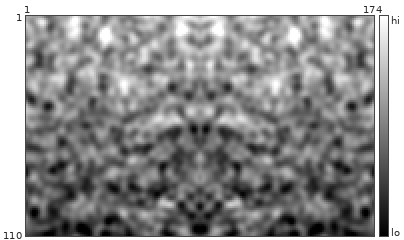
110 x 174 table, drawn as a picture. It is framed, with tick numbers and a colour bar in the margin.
Slope: up to the top. Average level on the scale: 50%. Mirror symmetry: left to right. Grain: blotchy.
